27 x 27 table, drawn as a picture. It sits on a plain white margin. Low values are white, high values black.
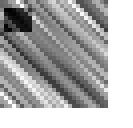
Ninth with the lowest average: bottom left. Grain: diagonal, down to the right. Ninth with the highest average: top left. Odd patch: higher, in the top left. Mirror symmetry: none. Calmest part: centre.
